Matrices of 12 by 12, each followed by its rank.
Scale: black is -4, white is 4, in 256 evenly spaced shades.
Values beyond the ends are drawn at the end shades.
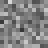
full rank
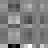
one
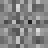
two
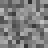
full rank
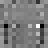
two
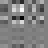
one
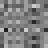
two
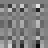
one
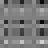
one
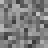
full rank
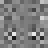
two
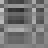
one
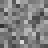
full rank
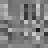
two
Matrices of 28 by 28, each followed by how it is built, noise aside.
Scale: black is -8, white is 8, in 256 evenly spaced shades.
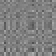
low rank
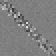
banded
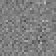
low rank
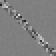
banded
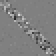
banded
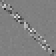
banded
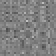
low rank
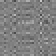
low rank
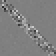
banded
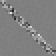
banded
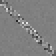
banded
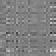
low rank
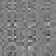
low rank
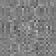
low rank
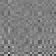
low rank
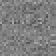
low rank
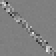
banded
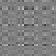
low rank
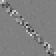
banded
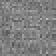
low rank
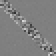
banded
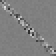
banded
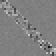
banded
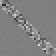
banded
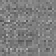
low rank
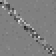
banded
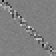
banded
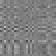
low rank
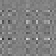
low rank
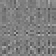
low rank
